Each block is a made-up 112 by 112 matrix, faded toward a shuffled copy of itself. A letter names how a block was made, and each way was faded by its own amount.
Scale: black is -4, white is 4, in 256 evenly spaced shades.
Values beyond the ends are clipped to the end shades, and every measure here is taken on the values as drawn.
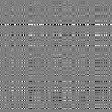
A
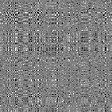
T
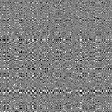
T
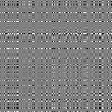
A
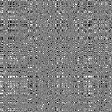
T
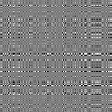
A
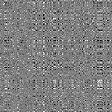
T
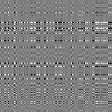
A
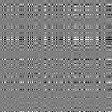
A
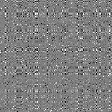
T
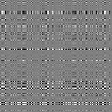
A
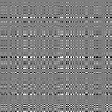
A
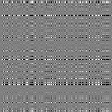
A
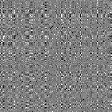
T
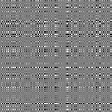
A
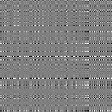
A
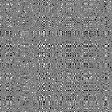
T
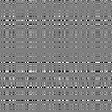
A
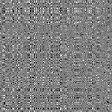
T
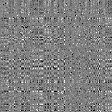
T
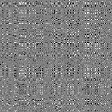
T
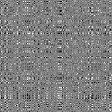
T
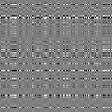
A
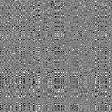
T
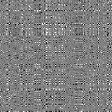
T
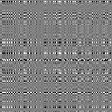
A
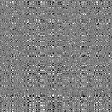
T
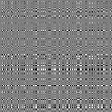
A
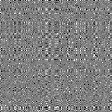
T
